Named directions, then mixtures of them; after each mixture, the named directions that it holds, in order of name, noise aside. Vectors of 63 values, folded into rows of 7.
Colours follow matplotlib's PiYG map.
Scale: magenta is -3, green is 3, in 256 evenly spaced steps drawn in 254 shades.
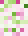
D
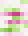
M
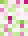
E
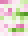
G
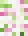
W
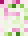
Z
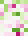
G, Z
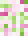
G, W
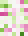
W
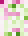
Z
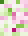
D, G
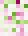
D, E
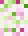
D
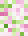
D, W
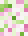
D, W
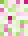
E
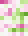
G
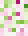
D, E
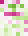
M, Z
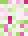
E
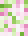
D, W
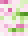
G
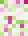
E
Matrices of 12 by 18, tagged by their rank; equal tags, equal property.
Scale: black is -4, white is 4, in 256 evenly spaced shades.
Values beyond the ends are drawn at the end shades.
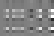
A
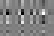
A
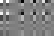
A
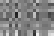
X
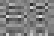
X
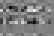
X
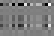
A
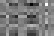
X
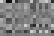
X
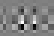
A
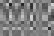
X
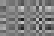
A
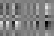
A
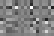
X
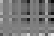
A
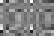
X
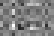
X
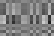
A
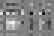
X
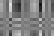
A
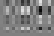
A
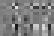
X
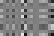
A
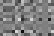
X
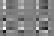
A
